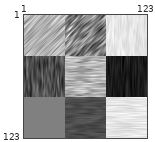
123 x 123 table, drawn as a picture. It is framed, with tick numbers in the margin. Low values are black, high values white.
The table splits into 3 rows of 3 panels. Panel 1,1: high, slanting up to the right. Panel 1,2: middling, slanting up to the right, strong in contrast. Panel 1,3: very high, streaked downward, faint in contrast. Panel 2,1: low, streaked downward. Panel 2,2: high, streaked across. Panel 2,3: very low, streaked downward, faint in contrast. Panel 3,1: middling, flat. Panel 3,2: low, streaked across, faint in contrast. Panel 3,3: very high, streaked across, faint in contrast.
